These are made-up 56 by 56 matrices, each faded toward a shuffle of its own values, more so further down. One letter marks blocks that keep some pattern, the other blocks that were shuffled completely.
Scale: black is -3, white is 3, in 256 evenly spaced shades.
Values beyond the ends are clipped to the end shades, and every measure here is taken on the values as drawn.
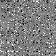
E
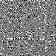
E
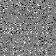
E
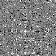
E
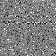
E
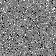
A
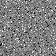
A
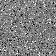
A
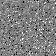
A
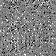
E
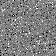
A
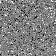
A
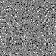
E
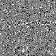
E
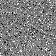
A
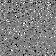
E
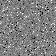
A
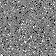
A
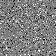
E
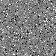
A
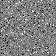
A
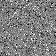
A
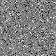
E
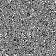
E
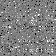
E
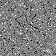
A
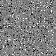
E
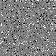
E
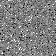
A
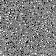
A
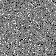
A
